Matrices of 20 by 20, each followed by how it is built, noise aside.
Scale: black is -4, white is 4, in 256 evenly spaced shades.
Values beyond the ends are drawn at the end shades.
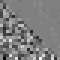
lower triangular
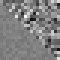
upper triangular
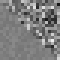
upper triangular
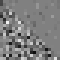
lower triangular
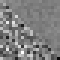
lower triangular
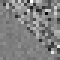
upper triangular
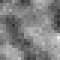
smooth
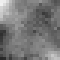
smooth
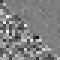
lower triangular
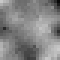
smooth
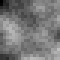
smooth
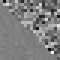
upper triangular
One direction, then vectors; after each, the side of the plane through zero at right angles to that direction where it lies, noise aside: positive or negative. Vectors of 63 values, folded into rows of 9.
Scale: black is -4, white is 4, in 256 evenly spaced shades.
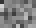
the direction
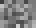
positive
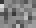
positive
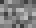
positive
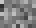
negative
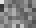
negative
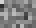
negative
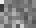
negative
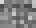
negative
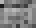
negative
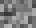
positive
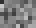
positive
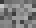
positive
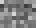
negative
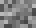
negative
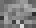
negative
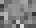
negative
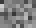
positive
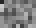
positive
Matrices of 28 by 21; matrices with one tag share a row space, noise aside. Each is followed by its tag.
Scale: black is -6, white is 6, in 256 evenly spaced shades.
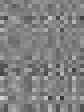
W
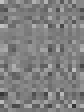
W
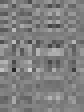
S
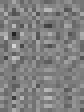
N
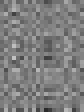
N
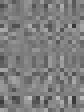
W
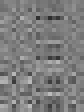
S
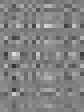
N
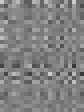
W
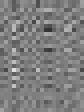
N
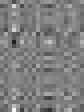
N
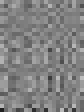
W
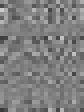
W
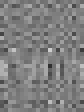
W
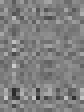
N
